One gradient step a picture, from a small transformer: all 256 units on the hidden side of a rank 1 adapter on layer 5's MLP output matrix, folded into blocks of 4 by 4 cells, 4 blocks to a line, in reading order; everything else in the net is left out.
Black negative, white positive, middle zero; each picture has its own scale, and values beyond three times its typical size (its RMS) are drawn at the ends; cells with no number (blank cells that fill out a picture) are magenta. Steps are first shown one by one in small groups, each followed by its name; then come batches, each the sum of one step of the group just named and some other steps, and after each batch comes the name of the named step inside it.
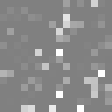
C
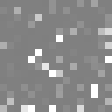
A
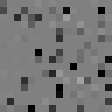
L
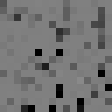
L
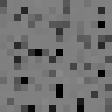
L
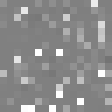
L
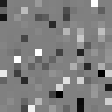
A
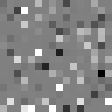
A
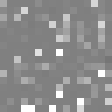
L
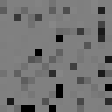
L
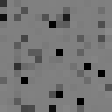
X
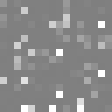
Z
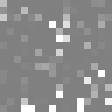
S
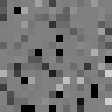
X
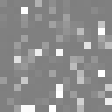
Z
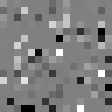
Z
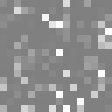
Z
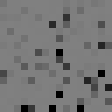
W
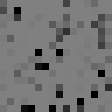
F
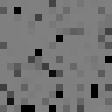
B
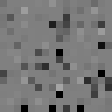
W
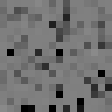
F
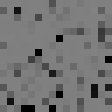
B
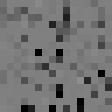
F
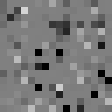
F
